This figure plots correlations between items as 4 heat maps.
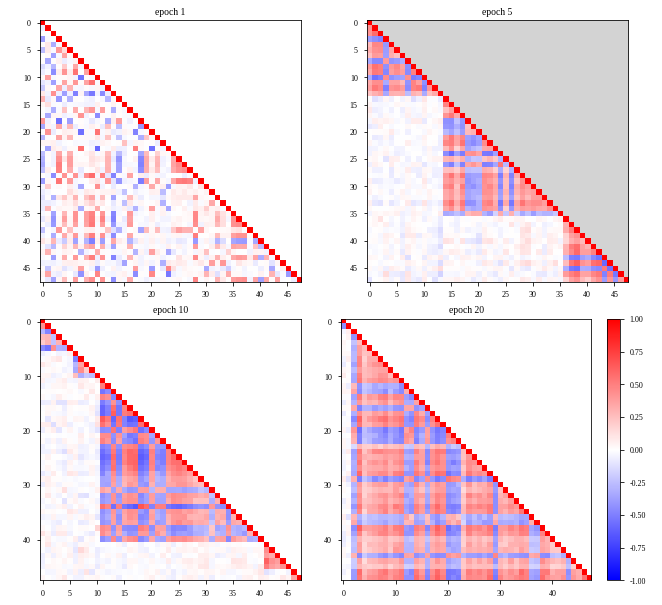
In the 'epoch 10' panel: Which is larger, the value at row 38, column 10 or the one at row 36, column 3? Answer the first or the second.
the first
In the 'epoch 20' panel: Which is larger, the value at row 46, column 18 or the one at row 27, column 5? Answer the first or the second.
the first
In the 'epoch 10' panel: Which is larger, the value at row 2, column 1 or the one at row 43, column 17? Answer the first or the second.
the second
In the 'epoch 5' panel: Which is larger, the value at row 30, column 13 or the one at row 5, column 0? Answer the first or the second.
the second
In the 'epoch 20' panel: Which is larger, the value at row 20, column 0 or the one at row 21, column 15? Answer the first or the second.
the first
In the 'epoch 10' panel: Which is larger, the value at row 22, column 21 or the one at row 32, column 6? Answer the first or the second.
the first
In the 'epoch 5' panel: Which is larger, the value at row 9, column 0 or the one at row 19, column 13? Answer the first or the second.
the first
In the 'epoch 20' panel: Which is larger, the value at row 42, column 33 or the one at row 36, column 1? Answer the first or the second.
the first
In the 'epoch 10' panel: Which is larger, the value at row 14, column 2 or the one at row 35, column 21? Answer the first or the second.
the first
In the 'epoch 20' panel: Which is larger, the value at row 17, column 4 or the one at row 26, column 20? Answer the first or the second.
the first
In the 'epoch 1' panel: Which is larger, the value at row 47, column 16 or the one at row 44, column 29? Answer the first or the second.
the first
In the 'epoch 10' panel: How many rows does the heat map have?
48
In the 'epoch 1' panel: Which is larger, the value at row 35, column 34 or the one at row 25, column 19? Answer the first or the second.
the second
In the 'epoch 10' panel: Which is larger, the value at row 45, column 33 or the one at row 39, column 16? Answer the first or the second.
the first
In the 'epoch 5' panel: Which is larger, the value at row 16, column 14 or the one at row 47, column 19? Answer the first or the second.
the first
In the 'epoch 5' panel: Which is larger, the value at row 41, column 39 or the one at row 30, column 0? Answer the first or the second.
the first
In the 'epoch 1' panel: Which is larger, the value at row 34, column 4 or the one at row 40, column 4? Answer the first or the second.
the first
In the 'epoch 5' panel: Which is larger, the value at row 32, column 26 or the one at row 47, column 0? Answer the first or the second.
the second
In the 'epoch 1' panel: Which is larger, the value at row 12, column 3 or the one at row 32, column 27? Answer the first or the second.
the first
